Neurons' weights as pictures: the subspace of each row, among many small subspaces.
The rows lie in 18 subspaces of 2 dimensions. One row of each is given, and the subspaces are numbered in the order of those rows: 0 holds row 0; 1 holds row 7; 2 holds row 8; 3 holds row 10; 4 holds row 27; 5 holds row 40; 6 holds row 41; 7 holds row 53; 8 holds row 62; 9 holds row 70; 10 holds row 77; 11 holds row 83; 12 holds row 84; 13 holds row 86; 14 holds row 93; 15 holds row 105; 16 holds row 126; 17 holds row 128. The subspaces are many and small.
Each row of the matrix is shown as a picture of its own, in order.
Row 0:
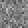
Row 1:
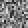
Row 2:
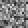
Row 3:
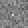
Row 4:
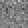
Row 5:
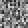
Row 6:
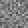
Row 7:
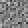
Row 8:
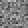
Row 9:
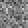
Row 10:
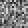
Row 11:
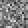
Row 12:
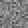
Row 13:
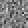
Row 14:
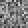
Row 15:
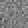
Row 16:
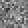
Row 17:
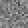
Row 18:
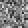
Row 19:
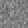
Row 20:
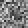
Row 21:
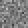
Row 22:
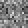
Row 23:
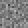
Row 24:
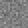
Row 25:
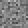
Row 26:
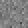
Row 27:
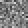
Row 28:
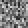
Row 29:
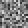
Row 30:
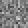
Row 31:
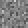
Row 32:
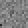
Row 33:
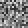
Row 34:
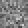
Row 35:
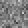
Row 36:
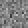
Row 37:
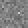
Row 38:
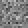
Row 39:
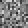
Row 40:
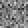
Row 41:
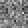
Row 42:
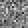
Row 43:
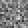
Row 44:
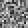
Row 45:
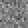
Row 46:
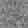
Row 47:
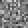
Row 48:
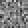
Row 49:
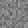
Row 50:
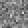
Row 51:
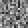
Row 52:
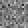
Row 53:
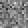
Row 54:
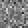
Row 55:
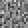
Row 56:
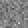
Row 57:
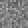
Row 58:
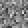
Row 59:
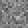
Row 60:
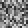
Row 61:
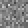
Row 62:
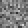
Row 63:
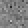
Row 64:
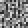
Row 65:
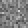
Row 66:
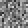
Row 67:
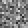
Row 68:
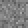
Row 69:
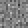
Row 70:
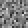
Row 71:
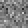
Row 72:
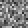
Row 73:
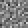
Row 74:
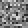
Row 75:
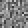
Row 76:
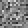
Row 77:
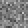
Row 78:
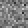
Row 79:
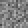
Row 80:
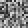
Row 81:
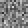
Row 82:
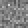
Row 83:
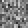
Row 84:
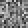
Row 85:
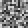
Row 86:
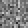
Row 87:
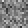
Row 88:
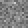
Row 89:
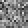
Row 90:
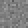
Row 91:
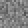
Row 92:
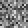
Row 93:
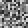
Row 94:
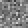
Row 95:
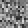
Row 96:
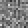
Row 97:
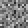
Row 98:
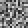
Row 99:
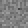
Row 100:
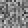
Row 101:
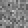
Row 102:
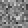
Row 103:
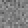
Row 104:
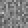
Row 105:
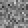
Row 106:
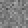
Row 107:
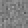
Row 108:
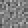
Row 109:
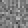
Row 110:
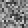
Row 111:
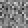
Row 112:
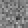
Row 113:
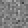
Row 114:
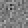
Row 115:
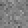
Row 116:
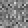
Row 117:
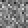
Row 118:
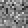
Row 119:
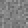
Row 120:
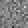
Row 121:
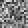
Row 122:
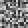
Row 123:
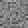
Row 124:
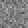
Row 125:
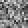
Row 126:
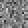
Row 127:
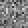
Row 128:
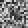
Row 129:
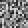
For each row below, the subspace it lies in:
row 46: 8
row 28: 11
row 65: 17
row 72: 15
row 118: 3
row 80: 12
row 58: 9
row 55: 16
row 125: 6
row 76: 2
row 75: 16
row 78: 15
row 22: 6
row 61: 5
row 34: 8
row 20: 17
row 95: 13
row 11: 10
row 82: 15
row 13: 16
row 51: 13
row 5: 16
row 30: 13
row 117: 5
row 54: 0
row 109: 13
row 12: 4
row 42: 3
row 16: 13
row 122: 1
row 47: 14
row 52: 5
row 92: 7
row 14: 12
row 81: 3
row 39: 14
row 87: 0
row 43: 17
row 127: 3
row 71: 6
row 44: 13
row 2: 1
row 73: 1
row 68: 1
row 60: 0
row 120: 14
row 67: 17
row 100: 12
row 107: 11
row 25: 2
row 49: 10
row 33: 3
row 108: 1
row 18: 16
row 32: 9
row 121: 17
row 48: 12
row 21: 17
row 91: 12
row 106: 7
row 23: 5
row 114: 11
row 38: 2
